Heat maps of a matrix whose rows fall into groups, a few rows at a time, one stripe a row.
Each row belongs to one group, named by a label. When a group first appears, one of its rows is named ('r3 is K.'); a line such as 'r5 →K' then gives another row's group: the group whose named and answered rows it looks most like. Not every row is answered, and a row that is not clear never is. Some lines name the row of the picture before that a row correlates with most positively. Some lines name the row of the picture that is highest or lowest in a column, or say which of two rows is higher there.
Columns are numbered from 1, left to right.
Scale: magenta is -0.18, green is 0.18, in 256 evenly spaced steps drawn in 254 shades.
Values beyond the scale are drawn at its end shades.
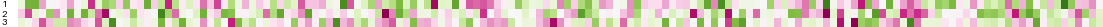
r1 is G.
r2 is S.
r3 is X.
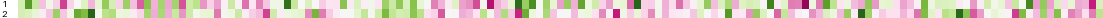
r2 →G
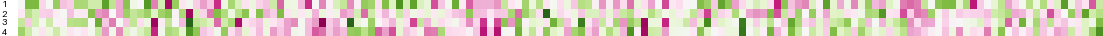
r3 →S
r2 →X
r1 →G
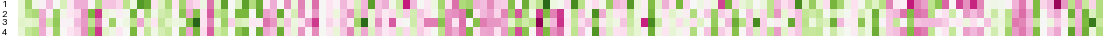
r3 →X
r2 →X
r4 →X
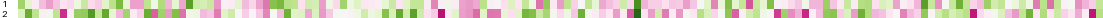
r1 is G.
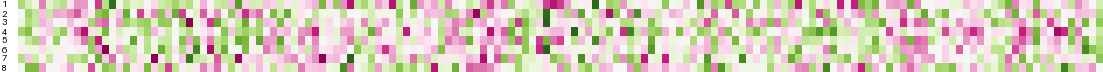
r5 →X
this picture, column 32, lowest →7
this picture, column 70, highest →7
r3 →X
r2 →G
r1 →X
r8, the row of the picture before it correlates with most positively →2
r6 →X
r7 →S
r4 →X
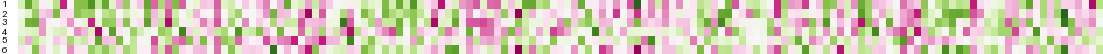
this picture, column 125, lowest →4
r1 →G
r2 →G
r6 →G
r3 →G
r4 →X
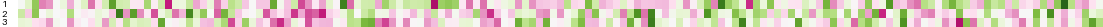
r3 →X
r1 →G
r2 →S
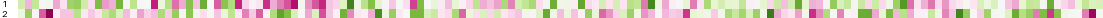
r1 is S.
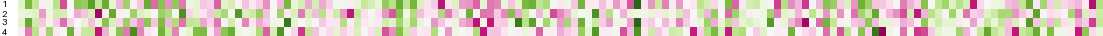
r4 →S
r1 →G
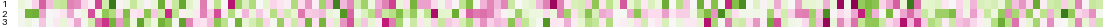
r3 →X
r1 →X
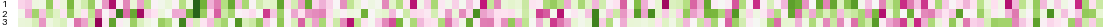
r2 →S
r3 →X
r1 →S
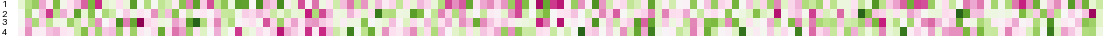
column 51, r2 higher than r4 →No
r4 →S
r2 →G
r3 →S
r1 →X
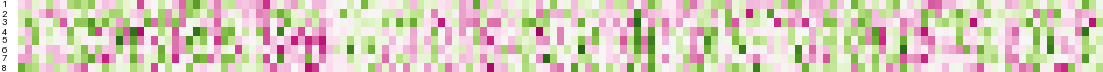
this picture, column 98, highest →8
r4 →S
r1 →S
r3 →G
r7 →S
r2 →G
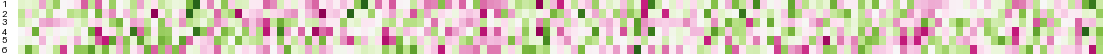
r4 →S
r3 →G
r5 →X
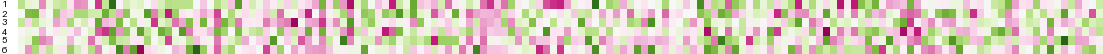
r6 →S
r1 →X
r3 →S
